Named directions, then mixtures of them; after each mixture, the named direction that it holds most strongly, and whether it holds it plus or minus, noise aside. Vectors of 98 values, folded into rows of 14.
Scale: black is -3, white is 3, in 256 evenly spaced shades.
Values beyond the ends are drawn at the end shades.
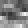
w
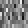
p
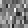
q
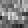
w, minus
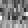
w, plus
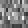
p, minus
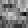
w, minus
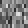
q, minus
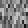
q, minus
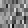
q, plus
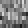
w, minus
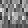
p, minus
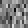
q, minus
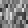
q, plus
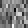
q, minus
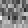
w, plus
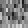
p, plus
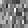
q, plus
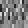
p, plus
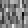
p, plus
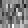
q, minus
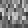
p, minus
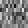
p, plus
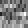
w, plus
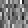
p, plus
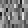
p, minus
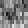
w, plus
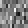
q, plus
